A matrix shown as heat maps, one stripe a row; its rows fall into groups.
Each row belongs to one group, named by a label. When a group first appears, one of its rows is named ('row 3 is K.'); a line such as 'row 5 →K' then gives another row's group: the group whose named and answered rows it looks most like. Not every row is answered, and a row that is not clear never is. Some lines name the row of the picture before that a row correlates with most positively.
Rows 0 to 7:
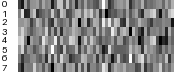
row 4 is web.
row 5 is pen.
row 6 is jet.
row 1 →web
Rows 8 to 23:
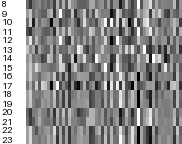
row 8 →jet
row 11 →jet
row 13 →web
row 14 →pen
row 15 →pen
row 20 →jet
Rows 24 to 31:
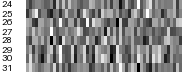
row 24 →jet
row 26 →web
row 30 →pen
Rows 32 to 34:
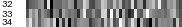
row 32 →pen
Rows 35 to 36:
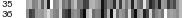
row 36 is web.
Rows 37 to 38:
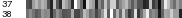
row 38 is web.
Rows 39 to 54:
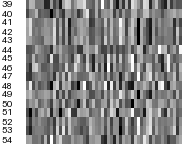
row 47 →jet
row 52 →jet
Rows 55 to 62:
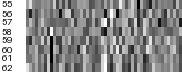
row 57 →web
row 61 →pen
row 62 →pen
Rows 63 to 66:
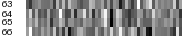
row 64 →pen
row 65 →pen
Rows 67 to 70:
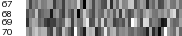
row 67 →web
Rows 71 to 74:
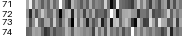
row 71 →pen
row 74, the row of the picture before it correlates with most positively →69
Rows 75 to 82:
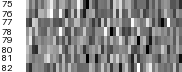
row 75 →web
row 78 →pen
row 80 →web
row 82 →jet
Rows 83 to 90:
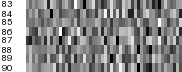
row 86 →web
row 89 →pen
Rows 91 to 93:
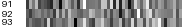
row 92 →jet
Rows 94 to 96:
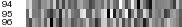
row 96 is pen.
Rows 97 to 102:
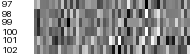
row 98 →jet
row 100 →jet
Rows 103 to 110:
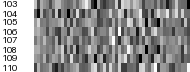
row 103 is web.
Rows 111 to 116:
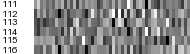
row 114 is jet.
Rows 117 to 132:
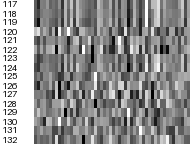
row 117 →jet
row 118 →jet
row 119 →jet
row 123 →jet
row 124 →jet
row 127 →pen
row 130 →web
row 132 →pen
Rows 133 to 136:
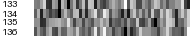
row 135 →web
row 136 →web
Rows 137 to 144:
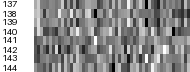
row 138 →web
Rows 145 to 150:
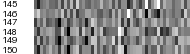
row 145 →jet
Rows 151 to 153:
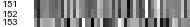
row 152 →jet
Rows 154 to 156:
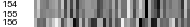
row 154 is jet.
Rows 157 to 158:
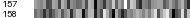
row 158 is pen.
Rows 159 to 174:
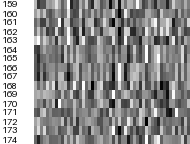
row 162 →pen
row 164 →jet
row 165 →jet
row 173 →pen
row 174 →jet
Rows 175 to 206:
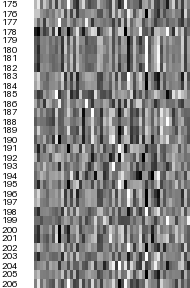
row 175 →pen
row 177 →web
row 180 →jet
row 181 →jet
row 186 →web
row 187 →pen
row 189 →pen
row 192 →web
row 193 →pen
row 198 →jet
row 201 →pen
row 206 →pen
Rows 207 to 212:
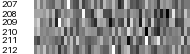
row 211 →jet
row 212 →pen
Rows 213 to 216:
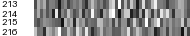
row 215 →jet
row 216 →web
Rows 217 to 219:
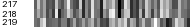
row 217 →pen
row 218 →pen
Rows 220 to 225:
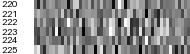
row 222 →pen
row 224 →jet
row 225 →web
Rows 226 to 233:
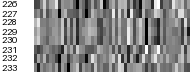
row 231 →jet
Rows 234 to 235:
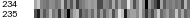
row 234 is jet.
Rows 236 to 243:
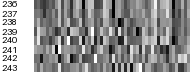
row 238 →pen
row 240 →pen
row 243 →web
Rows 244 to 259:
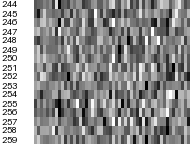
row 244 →pen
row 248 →jet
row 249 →pen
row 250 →pen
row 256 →pen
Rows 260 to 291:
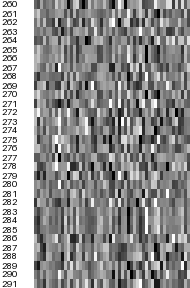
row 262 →pen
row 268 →jet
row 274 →web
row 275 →web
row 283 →jet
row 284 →jet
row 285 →jet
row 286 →web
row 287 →web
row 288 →web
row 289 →jet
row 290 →web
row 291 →web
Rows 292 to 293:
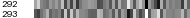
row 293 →jet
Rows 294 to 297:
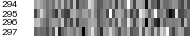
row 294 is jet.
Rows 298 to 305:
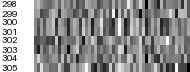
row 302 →pen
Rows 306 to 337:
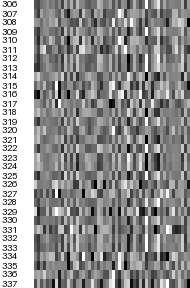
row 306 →jet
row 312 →jet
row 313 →jet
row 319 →jet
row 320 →pen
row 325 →jet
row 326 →web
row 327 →pen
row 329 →web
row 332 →jet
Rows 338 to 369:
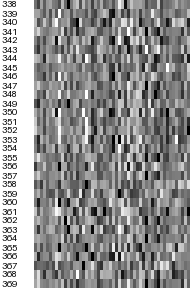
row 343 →jet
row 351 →web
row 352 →web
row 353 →web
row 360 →pen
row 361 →web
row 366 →web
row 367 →pen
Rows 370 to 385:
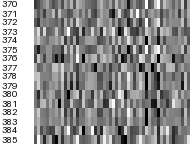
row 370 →jet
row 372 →jet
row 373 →pen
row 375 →jet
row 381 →pen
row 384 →pen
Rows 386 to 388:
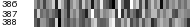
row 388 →pen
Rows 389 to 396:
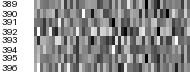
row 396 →pen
